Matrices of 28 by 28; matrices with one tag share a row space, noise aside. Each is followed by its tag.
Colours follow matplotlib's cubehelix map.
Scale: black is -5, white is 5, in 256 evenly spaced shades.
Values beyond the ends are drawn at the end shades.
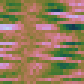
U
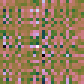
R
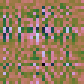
R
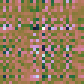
R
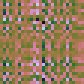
R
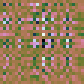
R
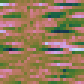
U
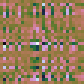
R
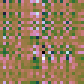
R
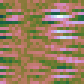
U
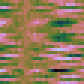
U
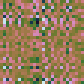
R
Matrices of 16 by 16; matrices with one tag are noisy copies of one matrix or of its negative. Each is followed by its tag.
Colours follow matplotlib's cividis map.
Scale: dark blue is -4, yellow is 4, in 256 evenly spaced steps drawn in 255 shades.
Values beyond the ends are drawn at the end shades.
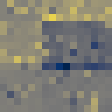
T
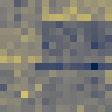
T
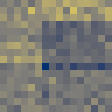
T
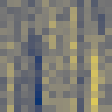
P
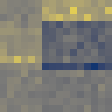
T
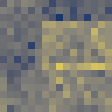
T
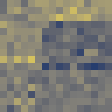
T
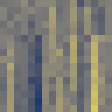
P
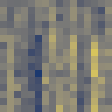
P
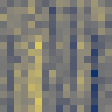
P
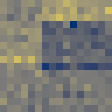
T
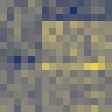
T
